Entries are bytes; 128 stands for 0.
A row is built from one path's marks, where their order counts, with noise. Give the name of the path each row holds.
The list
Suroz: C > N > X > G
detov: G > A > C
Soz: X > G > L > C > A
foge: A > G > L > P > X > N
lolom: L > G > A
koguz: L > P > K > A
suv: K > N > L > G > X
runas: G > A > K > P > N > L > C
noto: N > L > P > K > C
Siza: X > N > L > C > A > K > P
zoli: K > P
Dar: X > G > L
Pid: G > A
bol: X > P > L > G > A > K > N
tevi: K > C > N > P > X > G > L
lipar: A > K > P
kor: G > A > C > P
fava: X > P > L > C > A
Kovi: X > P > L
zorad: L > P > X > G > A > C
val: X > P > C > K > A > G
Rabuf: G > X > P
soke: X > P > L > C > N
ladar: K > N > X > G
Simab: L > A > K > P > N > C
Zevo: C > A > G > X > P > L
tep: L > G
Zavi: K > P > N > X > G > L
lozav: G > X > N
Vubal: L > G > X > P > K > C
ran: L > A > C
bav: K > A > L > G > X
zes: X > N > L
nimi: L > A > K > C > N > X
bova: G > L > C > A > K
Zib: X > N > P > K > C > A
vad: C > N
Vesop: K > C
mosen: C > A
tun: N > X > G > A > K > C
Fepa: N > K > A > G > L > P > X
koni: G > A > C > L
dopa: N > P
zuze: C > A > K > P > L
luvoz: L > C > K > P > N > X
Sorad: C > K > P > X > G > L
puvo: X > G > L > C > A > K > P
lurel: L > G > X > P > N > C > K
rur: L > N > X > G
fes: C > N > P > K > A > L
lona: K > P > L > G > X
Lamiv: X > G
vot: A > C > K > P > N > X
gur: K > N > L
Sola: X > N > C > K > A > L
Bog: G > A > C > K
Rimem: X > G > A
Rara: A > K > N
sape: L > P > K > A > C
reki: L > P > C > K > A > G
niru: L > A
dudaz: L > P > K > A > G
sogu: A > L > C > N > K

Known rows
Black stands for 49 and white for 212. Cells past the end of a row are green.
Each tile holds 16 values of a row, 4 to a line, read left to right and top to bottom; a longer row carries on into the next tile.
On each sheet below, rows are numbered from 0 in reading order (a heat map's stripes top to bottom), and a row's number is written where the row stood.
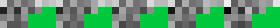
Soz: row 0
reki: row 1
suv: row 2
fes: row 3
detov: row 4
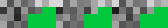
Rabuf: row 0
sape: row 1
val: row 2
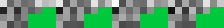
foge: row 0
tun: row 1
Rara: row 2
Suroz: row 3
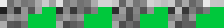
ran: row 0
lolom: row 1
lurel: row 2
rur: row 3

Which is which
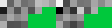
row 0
sogu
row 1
mosen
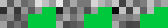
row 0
soke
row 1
nimi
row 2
vad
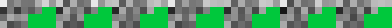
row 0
niru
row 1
ladar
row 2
noto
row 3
bav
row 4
luvoz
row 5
vot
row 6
Sorad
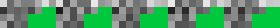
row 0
koguz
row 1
Zib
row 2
Zavi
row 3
Rimem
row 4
Dar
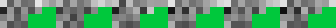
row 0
Siza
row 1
lona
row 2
Vesop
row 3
koni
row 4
bova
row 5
kor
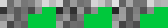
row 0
dudaz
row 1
fava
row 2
Fepa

